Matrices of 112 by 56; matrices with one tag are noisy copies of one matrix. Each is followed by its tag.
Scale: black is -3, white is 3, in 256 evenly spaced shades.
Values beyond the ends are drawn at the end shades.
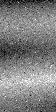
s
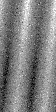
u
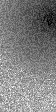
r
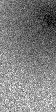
r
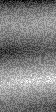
s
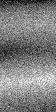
s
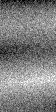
s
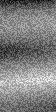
s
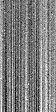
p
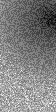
r
